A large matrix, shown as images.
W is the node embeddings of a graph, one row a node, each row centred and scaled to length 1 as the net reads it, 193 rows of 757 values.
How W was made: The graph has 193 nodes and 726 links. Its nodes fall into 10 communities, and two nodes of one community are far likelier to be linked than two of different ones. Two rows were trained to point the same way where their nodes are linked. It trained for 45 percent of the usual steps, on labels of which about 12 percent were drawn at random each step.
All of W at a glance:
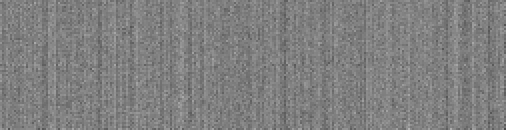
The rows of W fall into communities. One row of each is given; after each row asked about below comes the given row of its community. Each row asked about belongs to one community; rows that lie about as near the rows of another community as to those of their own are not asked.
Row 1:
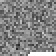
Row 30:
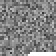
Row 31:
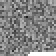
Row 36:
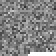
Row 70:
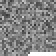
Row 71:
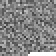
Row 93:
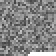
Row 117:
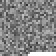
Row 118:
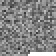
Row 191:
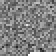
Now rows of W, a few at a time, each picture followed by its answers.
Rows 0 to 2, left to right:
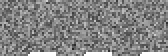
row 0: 118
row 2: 117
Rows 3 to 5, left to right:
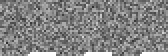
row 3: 70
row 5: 93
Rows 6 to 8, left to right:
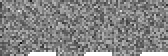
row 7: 36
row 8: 118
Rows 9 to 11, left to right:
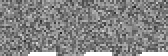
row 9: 70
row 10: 71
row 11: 1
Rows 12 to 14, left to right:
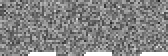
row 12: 71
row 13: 31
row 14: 1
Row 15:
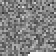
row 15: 93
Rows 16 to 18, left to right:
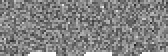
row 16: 93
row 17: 1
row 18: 1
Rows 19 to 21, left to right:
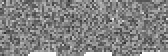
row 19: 71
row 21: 93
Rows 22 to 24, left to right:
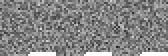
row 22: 117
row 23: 1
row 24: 30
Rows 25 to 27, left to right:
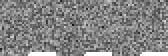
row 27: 118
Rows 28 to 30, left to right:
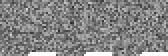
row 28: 36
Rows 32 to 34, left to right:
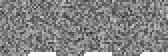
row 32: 1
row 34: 71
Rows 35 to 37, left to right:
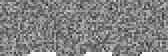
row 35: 30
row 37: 118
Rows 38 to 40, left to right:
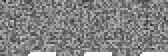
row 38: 93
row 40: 71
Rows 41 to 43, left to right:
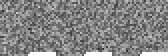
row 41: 191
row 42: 117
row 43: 117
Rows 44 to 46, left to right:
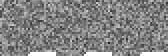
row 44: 191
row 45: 1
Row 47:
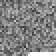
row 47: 70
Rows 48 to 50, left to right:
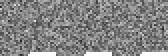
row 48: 118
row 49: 191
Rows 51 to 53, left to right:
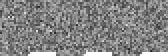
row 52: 30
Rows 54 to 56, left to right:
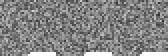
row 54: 30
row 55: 36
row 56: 118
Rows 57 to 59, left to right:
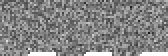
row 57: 30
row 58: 117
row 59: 70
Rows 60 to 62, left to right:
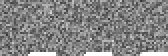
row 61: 1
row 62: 36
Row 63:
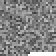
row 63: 93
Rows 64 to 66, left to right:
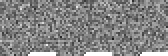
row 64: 71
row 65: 71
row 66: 31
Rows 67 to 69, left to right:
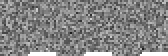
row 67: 30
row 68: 93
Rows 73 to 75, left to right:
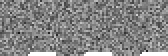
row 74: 93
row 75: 70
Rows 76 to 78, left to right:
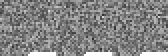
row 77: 31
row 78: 31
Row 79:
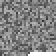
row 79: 117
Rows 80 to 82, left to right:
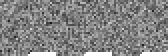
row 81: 93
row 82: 191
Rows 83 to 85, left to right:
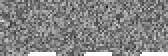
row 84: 117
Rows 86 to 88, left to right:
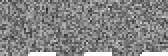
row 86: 93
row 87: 93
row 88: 71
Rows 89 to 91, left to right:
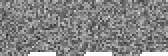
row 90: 118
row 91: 71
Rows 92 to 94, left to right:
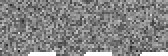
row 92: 1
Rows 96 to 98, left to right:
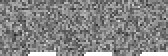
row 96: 70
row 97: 36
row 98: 70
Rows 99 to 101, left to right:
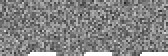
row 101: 118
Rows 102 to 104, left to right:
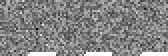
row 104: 1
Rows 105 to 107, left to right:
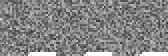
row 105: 36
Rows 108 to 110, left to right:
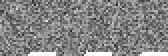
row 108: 93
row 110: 93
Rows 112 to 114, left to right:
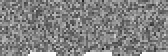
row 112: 30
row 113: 31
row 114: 118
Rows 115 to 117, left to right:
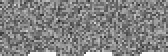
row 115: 36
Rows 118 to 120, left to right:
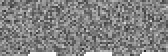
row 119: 71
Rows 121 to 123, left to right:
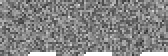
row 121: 1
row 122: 30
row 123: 71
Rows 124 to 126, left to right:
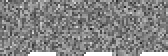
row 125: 1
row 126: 36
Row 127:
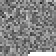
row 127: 1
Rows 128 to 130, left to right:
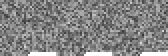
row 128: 1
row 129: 70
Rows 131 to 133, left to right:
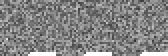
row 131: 1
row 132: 30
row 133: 93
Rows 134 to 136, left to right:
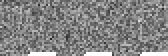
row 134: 30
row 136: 118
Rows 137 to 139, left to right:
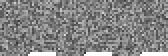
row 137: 71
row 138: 117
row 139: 30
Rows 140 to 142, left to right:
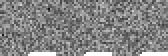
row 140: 31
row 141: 71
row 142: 70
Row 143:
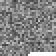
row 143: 118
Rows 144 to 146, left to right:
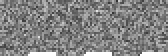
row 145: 70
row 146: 117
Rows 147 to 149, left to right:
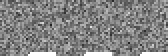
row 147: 71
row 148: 117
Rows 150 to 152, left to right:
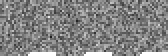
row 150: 31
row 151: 71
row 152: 31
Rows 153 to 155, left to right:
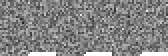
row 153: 71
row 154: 118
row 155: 117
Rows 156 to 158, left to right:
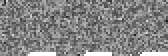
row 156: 71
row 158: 191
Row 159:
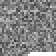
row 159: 30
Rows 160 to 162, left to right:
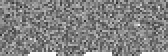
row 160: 36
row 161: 93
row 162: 1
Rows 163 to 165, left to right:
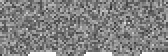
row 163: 191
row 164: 36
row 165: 30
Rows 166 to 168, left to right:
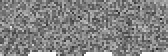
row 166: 36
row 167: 118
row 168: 31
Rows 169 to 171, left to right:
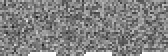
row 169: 117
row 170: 31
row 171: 93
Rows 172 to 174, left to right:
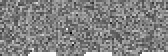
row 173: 118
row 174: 36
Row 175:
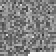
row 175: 93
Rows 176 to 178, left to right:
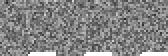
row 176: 1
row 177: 118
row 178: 70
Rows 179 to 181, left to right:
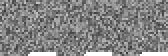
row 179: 118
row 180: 31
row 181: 1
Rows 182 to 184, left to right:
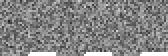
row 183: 31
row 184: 93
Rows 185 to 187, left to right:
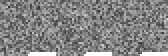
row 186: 36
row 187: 118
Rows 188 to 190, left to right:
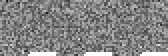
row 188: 30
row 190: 71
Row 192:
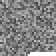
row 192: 118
